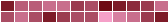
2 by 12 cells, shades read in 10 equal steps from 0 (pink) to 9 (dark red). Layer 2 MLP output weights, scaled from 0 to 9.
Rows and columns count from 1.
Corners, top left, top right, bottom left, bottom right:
8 3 5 8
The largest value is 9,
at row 1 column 8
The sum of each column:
13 7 9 11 9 11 10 9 10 10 12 11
